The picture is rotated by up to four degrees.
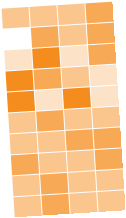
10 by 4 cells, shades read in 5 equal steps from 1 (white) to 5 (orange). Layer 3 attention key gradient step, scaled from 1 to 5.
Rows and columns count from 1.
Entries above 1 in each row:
4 3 4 4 4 4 4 4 4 4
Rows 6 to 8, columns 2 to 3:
4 3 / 3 4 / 3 3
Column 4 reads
4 4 4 2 2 3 4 4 3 3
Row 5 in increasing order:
2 2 5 5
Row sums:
13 12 13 14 14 13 14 14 13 13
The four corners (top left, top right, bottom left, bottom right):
3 4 3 3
